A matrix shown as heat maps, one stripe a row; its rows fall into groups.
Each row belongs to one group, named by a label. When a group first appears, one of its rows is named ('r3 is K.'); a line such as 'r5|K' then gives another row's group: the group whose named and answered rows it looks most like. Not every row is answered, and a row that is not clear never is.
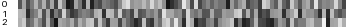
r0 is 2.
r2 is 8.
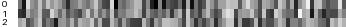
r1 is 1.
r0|1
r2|8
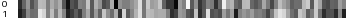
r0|1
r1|1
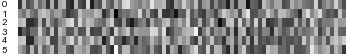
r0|2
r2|8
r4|8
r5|2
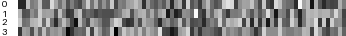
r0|1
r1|2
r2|8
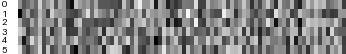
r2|2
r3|8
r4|2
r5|8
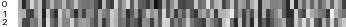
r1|8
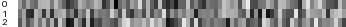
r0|1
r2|2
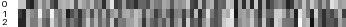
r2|1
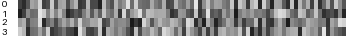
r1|1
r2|8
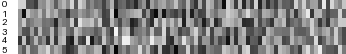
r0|8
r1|1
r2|8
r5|1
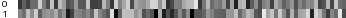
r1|1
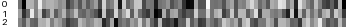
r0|1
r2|1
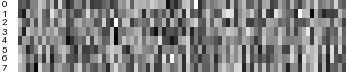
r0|2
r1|1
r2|2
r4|1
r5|8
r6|8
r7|8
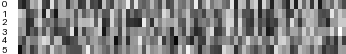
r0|2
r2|8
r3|8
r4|1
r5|1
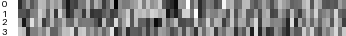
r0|1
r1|2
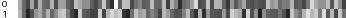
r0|2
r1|8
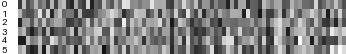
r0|2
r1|8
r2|1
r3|8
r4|1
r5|8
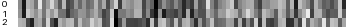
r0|1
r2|8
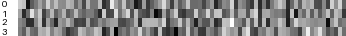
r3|1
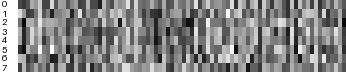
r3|2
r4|2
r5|1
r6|8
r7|2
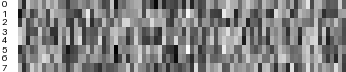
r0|1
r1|1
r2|2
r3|8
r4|8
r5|1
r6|1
